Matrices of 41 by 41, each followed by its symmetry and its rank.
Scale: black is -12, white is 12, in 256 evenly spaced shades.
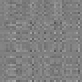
neither, rank three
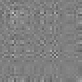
symmetric, rank three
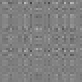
neither, rank two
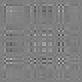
symmetric, rank two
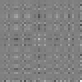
symmetric, rank two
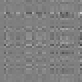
neither, rank two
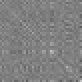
symmetric, rank five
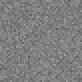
symmetric, full rank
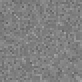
symmetric, full rank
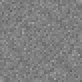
symmetric, full rank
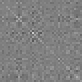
symmetric, rank five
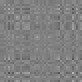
symmetric, rank three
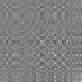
symmetric, rank three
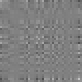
symmetric, rank two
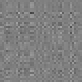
neither, rank three
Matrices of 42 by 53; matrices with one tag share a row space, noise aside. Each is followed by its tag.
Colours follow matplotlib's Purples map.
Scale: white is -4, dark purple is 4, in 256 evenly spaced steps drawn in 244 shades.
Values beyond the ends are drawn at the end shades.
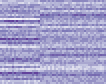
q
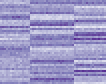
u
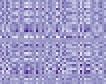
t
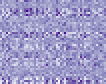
t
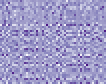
t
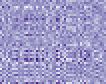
t
